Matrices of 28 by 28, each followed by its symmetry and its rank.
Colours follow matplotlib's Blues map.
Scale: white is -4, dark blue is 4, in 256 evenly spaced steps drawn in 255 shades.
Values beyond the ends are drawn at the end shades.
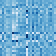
neither, rank three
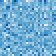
neither, rank five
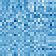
neither, rank five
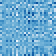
neither, rank three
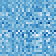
neither, rank three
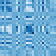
symmetric, rank two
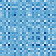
symmetric, rank two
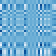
neither, rank one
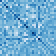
symmetric, rank five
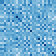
symmetric, rank five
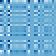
neither, rank one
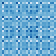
symmetric, rank two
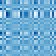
neither, rank one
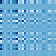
neither, rank one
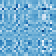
neither, rank three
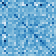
symmetric, rank five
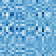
neither, rank three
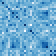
symmetric, rank five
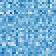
neither, rank five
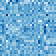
neither, rank five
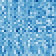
neither, rank five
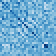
symmetric, rank five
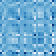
symmetric, rank two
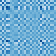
symmetric, rank two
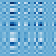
neither, rank one
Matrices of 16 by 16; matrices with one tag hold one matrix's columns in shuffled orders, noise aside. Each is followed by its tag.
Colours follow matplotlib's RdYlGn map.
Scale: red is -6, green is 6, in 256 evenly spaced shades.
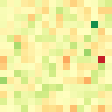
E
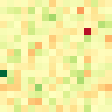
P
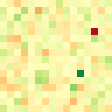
P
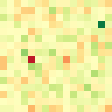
E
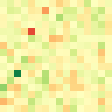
P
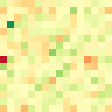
E
